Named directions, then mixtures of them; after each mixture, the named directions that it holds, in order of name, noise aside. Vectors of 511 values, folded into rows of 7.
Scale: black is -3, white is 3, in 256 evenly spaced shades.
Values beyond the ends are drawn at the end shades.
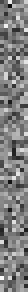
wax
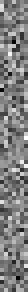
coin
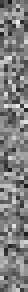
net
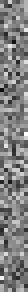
coin, wax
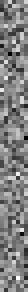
coin, wax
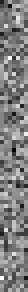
net, wax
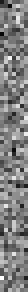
net, wax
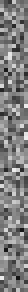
coin, net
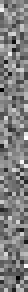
coin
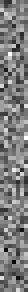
coin, net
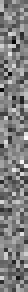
coin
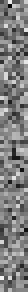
wax
